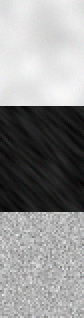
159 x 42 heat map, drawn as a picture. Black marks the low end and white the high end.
It is made of 3 by 1 panels. Panel 1,1: very high, smooth, faint in contrast. Panel 2,1: very low, slanting down to the right, faint in contrast. Panel 3,1: high, fine-grained.
